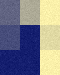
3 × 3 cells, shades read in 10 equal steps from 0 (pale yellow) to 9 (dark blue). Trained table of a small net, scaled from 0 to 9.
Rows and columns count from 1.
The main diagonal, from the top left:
6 9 0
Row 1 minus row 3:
-3 -6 0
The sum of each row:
9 17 18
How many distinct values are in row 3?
2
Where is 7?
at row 2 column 1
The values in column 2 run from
3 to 9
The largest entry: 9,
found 3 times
